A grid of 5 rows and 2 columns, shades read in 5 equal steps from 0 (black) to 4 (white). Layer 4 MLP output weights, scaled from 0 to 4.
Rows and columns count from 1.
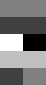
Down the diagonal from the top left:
2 1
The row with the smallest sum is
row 2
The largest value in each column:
4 3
